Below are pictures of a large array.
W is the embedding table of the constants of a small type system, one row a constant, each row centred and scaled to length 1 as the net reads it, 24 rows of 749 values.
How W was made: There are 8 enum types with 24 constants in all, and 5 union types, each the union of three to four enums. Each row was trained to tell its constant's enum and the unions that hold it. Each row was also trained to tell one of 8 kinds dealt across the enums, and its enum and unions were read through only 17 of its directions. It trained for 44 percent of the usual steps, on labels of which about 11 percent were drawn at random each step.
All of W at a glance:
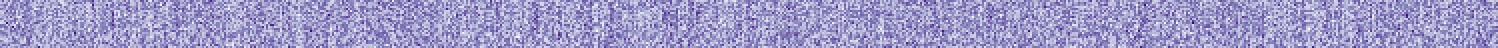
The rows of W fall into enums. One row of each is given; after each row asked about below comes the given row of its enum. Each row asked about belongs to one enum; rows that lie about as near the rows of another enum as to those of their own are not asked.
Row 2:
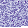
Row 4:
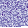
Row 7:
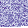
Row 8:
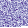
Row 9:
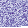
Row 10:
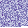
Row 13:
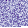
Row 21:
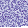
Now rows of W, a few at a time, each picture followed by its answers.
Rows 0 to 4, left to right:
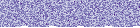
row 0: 21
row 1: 9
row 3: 10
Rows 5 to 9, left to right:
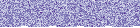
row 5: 7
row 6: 10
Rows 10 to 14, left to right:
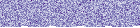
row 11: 7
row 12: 13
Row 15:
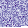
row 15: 4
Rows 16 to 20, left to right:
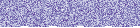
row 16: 13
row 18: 9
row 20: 21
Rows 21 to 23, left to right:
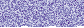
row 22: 2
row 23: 9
